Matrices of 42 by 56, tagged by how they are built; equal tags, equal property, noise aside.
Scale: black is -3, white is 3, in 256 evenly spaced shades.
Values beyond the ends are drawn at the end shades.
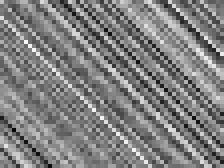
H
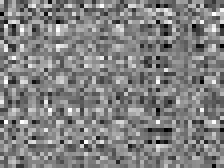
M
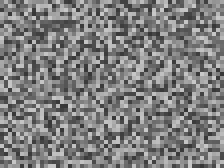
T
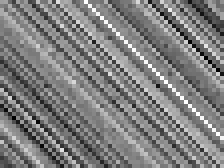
H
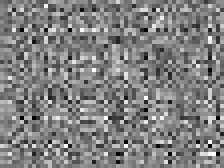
M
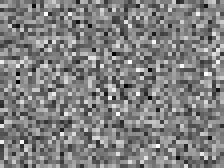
T
